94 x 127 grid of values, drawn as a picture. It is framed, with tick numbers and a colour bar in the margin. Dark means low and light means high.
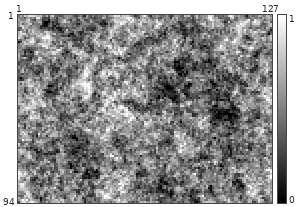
The field is mottled with small blotches. No overall slope runs across the table. The histogram is bell-shaped.
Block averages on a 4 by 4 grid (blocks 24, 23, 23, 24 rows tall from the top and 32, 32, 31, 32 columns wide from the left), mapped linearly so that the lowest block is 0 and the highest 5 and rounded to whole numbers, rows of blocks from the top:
3424 | 3502 | 2431 | 3313
